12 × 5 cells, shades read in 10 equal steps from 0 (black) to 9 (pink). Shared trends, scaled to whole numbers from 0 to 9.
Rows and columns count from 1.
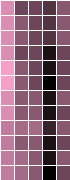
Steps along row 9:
down same down up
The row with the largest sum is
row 9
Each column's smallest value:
7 4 4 0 4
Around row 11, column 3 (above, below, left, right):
5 5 6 1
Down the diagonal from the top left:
8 5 4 1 4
